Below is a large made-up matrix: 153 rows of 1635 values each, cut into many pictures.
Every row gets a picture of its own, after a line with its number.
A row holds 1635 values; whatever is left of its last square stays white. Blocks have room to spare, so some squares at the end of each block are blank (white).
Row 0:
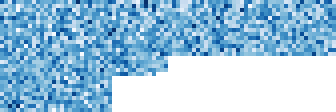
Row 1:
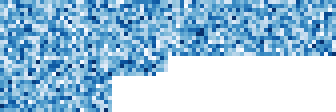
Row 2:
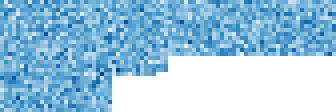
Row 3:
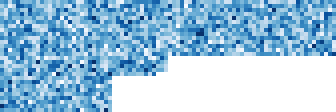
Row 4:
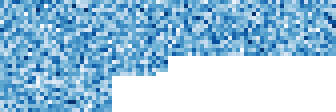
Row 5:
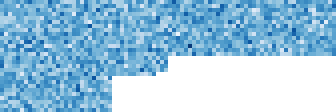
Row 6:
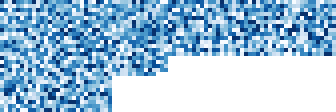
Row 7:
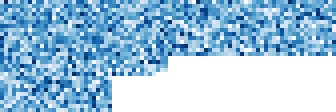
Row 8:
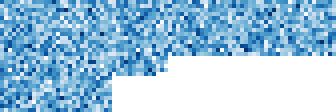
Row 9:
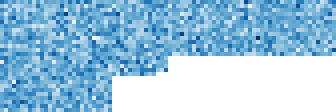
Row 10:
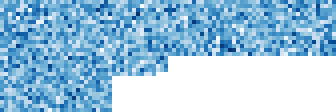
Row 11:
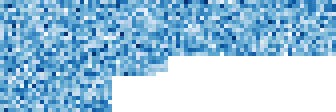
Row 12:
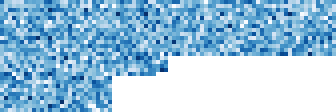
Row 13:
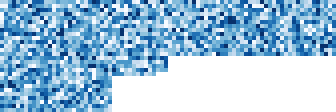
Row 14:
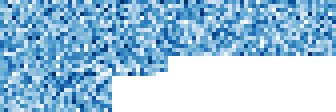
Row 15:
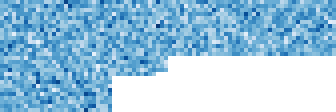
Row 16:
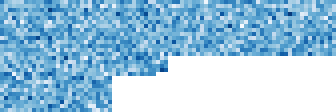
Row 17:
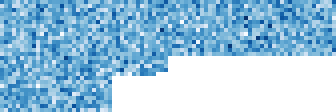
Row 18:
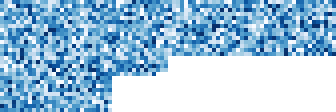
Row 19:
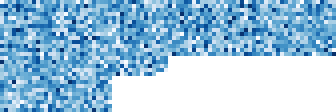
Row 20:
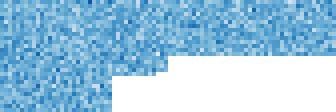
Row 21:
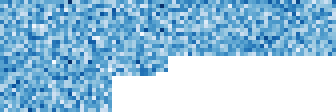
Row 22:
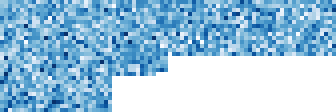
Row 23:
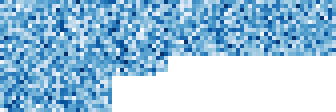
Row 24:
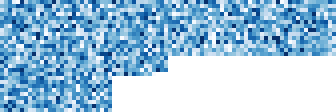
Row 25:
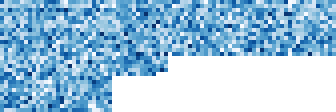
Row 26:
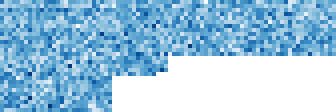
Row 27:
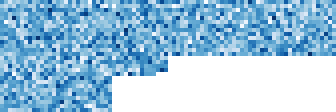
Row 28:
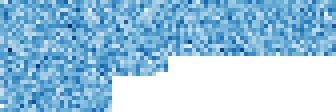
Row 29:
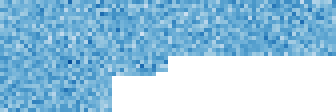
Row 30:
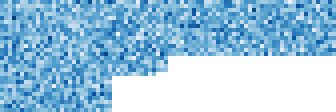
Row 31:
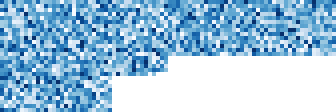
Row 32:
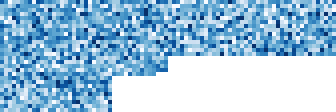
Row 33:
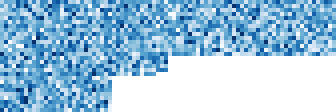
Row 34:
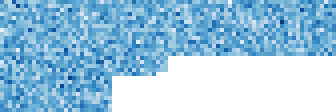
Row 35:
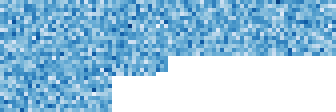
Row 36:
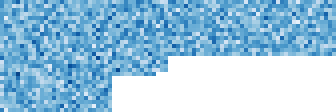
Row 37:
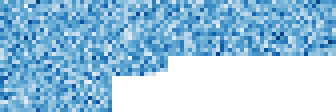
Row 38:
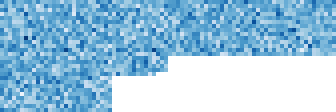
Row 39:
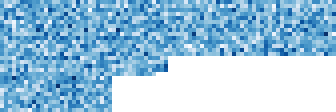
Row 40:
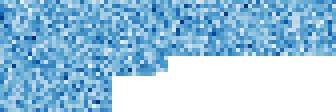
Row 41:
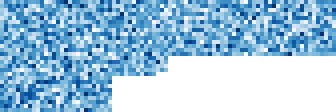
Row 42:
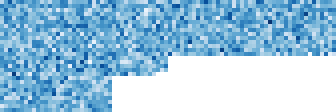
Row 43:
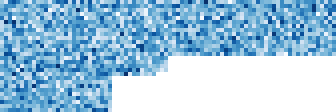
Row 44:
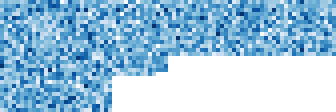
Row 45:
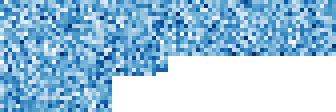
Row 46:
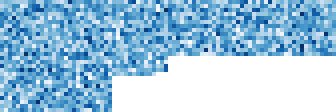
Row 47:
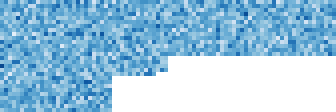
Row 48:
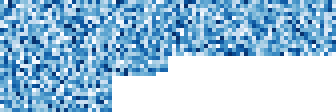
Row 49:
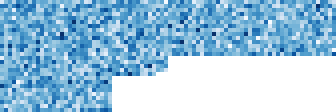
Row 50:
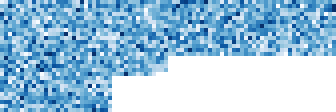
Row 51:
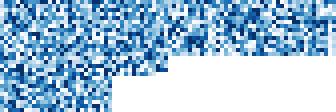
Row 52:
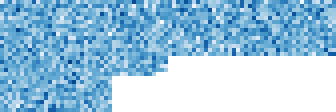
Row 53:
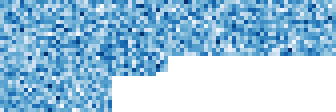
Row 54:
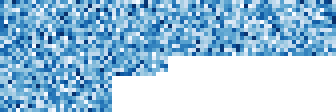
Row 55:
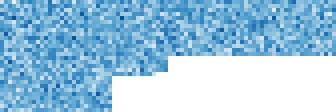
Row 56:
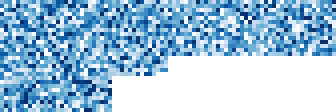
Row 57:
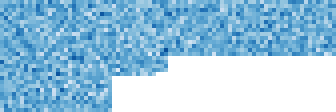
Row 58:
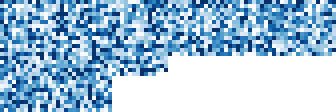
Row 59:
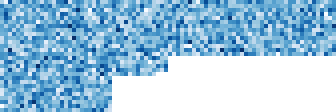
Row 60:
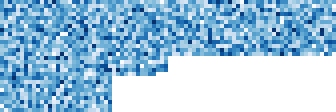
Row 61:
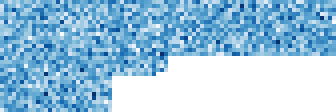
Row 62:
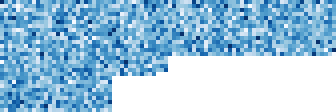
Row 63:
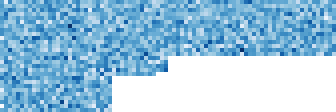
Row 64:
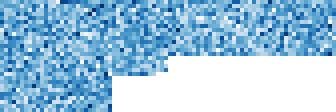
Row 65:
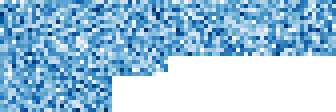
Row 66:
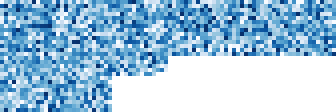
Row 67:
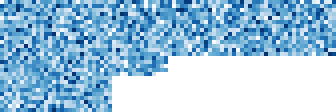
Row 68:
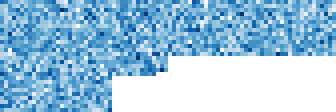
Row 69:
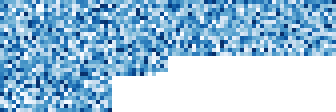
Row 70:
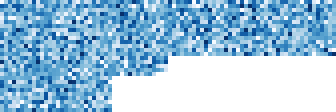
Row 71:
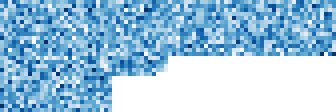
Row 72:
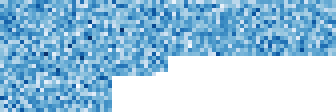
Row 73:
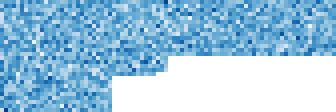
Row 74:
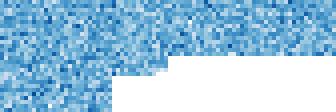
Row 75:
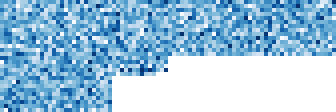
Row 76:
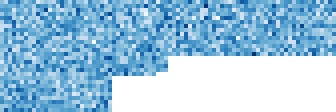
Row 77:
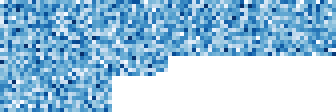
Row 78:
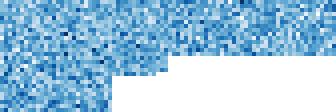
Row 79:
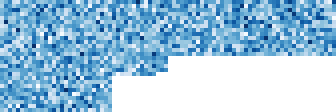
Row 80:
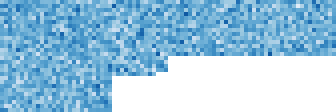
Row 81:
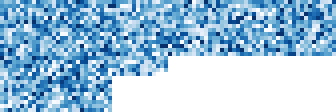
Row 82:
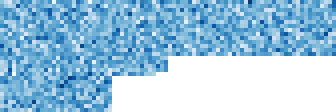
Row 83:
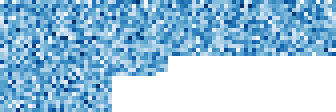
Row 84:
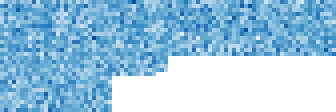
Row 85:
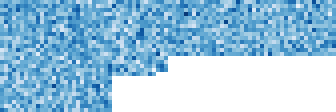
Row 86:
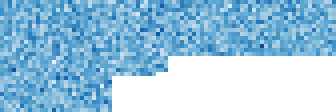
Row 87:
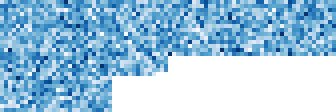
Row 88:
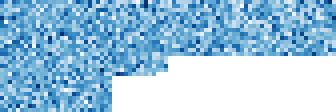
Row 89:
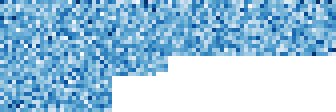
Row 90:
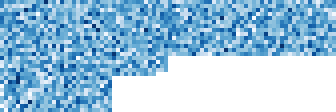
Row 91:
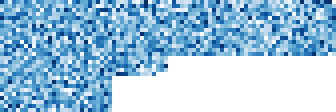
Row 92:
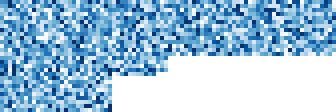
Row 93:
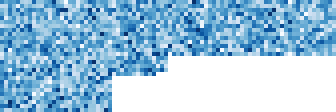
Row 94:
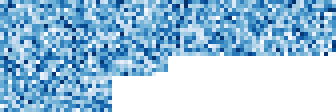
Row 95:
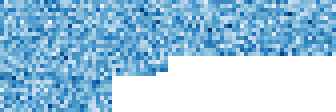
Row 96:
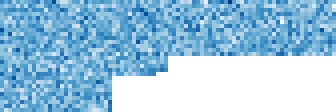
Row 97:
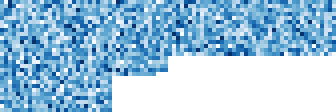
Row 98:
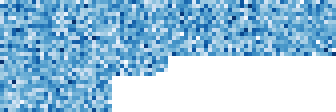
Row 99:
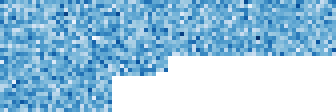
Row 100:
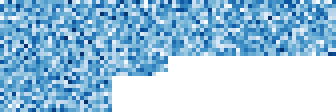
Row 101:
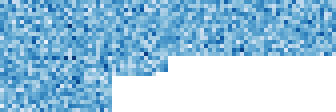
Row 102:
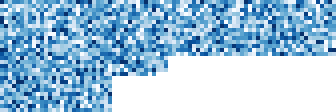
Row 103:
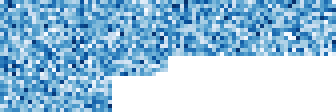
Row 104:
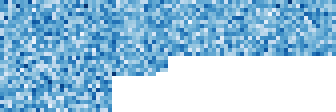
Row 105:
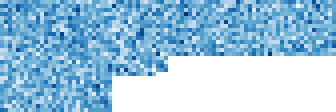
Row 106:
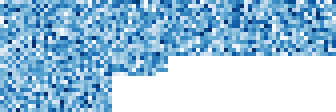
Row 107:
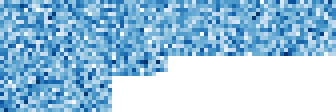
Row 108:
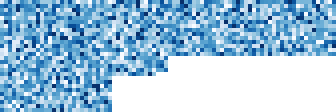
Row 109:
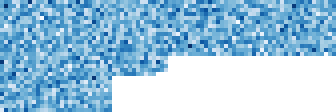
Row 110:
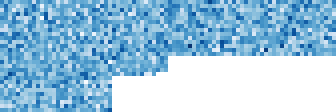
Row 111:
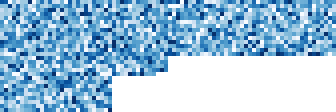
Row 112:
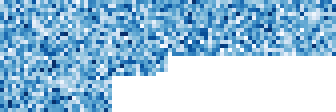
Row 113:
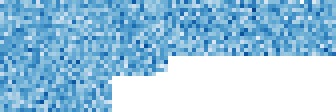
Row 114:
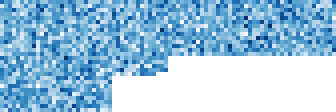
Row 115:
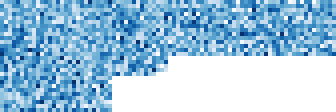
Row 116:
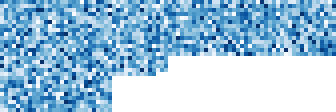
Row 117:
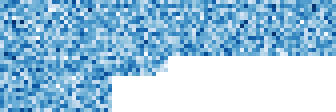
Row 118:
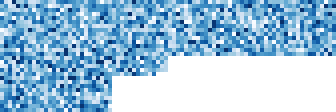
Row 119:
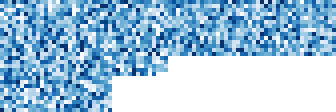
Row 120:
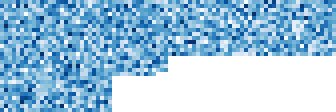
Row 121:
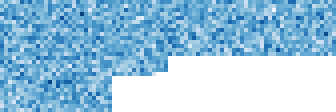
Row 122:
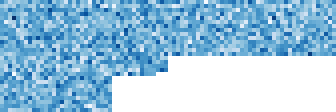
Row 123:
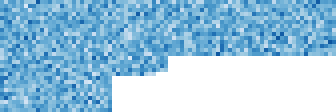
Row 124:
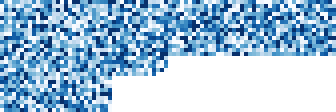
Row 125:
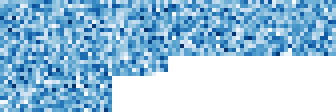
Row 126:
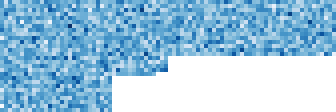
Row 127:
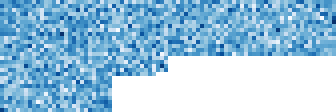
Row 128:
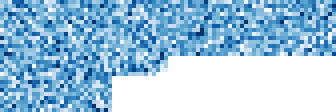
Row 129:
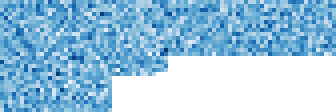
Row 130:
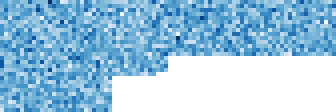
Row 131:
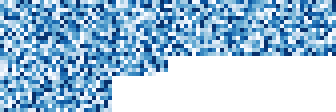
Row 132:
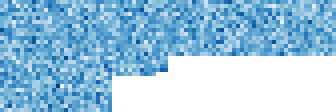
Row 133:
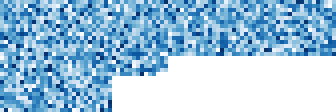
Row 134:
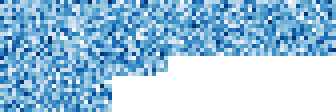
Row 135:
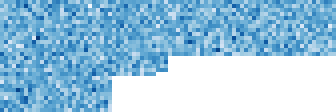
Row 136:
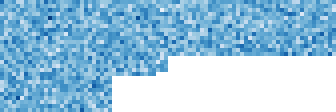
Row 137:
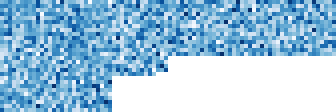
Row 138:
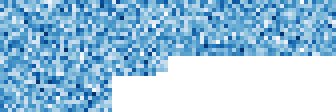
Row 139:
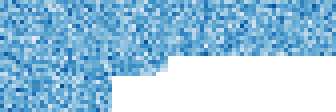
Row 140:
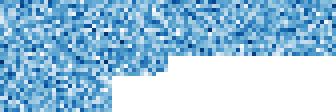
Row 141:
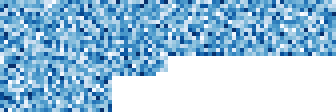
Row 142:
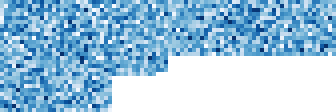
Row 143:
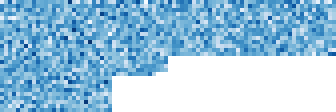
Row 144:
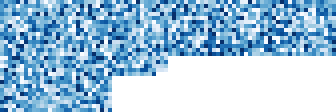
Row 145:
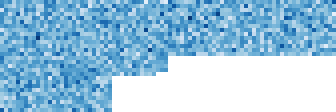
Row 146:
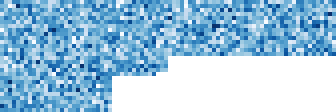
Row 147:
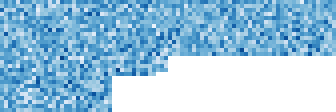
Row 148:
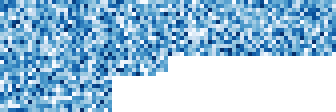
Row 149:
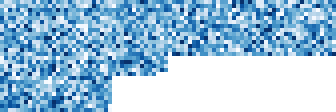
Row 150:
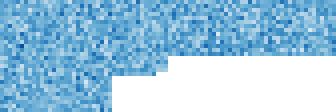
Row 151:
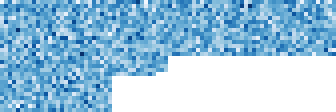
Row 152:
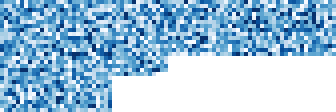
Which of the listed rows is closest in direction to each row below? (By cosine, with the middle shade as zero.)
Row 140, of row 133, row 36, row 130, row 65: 130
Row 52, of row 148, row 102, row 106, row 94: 106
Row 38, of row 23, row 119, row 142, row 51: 119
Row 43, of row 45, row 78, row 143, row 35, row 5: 78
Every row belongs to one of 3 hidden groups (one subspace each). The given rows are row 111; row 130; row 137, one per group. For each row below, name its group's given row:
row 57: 130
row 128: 111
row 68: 111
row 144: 130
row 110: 130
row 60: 111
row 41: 130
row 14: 111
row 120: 130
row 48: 111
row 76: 111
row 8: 111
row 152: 130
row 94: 111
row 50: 111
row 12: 111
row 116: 130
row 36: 130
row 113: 137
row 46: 130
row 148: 111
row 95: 111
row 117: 111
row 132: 111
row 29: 137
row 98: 137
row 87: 111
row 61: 137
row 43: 111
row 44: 130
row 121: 111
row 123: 130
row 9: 137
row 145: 130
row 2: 111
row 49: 137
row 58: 137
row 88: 137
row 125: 130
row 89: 137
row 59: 111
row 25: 111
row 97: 111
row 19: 137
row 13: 130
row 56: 130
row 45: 111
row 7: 111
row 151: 137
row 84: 137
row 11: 111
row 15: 130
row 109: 130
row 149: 111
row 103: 111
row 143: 137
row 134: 137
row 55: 111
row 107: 130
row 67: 137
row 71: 111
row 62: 137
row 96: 111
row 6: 130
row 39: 111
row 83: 137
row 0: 137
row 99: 137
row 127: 137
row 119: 130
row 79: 137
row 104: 111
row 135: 130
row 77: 137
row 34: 111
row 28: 111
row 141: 130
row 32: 111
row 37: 130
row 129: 130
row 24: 130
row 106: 137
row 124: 137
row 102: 137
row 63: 111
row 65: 130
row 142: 130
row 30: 137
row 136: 111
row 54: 137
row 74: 111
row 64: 130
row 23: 137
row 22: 111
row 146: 111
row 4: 130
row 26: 111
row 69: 130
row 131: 111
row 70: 137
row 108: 137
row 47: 130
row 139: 111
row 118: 111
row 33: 130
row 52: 137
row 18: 111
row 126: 111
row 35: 130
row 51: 130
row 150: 130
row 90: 130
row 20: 137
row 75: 137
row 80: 137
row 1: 111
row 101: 111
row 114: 137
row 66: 137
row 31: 130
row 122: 111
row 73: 130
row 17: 137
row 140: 130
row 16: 111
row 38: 130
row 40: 130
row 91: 137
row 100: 137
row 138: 130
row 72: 130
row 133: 130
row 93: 111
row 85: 137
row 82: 111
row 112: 111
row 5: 130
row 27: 111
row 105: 137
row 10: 130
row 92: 111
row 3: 111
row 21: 137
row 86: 137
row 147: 130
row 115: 137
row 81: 111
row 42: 111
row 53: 130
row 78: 111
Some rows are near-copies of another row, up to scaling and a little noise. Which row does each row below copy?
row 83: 151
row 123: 37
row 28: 59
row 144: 150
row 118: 34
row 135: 33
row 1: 3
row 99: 9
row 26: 25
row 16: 12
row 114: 17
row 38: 31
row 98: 19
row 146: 18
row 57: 129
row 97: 48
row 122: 27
